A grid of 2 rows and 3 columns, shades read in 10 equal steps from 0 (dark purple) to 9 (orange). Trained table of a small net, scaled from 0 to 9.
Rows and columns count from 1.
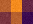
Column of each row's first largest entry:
2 2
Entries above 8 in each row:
1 0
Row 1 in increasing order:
2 6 9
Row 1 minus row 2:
3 3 2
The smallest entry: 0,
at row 2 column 3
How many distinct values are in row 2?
3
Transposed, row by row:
6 3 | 9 6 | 2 0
